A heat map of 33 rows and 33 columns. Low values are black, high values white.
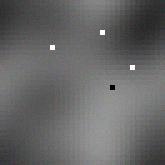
Ninth with the highest average: bottom middle. Ninth with the lowest average: top right. Roughest part: middle right. Lone odd cells: 4, 3 higher and 1 lower than their neighbours. Histogram: heavy tails on both sides. Odd rows or columns: none.
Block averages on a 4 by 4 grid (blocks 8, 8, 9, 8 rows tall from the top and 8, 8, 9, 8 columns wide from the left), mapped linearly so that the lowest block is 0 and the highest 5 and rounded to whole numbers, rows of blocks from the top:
1 2 3 0
3 3 3 2
3 3 5 4
1 3 5 2
